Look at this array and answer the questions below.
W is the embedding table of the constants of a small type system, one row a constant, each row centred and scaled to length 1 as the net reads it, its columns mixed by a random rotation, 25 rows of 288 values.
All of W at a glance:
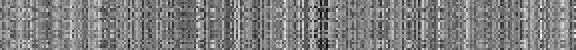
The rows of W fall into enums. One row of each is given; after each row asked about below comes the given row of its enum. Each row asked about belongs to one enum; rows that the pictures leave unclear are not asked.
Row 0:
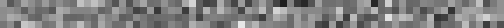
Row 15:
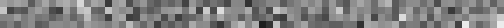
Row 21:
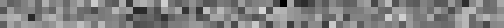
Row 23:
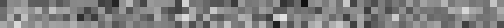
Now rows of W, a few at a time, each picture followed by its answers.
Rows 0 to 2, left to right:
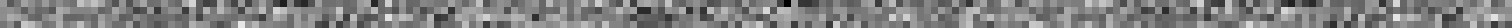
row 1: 21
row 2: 0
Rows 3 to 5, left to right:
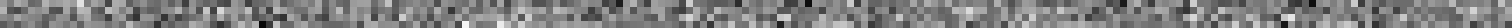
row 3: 15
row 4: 23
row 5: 23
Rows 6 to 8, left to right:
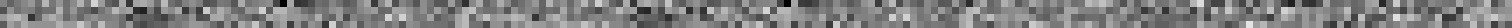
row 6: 21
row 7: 21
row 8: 0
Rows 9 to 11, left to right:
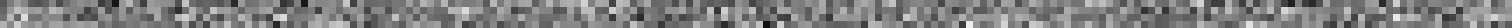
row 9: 23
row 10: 15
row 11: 0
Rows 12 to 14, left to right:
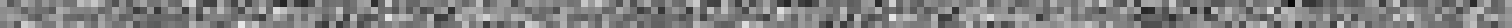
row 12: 0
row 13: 0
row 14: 21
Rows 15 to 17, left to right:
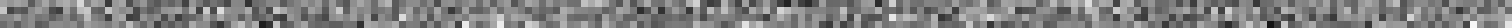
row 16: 0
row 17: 15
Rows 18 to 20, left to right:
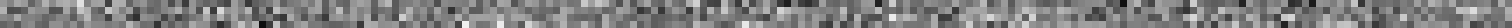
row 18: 15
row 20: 23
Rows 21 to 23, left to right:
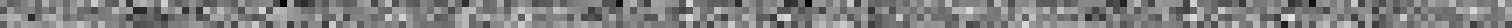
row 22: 23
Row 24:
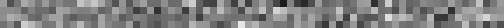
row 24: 0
